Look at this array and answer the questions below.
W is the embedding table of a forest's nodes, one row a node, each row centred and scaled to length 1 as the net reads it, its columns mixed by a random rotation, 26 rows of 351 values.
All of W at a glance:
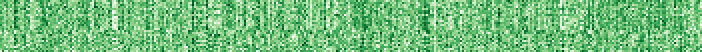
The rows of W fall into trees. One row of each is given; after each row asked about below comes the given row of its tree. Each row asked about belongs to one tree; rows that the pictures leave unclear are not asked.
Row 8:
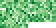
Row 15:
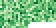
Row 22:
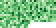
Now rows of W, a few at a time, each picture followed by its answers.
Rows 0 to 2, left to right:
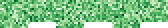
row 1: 8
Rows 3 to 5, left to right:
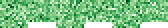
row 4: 22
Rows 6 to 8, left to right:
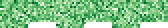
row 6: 8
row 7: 22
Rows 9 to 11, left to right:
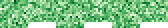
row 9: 8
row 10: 8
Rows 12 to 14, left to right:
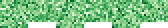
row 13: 8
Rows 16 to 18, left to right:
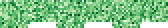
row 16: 15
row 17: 22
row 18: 22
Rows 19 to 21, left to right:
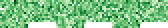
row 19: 8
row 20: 22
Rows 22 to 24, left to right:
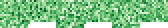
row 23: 15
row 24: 8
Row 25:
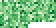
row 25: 15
